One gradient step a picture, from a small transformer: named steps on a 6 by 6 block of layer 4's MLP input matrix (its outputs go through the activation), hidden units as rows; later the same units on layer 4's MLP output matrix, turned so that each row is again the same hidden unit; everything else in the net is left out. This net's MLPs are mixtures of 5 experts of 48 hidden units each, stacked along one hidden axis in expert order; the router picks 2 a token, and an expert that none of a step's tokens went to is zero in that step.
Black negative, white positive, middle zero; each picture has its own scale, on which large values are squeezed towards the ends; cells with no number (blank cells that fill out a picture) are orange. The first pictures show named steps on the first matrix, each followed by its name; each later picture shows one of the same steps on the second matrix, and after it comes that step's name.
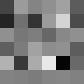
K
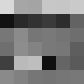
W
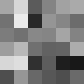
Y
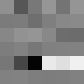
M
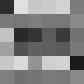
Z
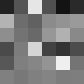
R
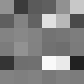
W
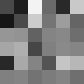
K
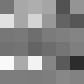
K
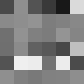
R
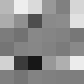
W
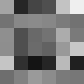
R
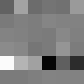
Z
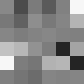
Y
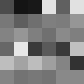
Y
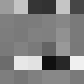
Z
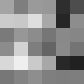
K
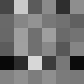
R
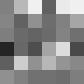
Y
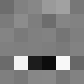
M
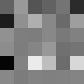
K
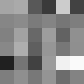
Z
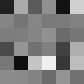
R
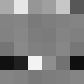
Z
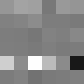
M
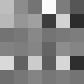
W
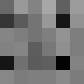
K
